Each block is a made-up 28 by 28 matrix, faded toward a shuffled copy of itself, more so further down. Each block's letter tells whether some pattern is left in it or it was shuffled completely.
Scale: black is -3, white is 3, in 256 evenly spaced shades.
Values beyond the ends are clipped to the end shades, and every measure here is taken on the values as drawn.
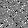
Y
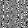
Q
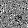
Y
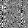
Q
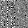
Q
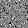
Y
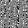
Q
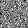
Y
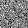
Y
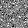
Y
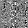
Q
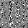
Q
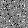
Y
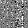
Q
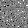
Y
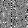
Q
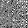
Q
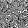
Y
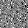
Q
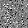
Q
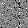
Q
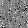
Y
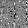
Q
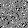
Y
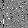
Q
